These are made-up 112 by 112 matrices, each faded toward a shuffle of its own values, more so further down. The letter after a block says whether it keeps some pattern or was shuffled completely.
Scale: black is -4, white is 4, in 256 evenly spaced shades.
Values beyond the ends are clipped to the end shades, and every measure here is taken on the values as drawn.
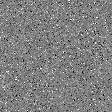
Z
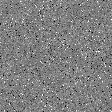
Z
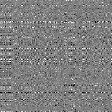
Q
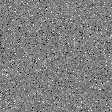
Z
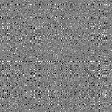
Q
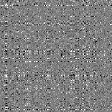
Q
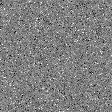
Z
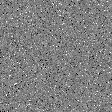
Z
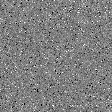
Z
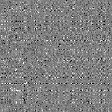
Q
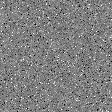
Z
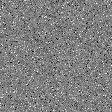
Z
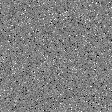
Z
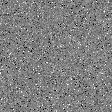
Z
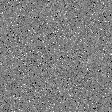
Z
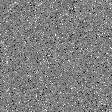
Z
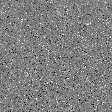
Z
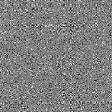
Q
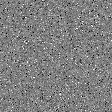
Z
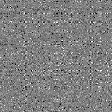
Q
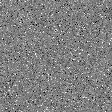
Z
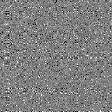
Q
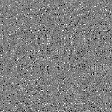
Q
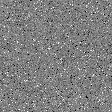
Z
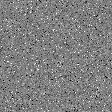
Z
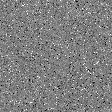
Z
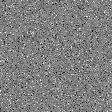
Z
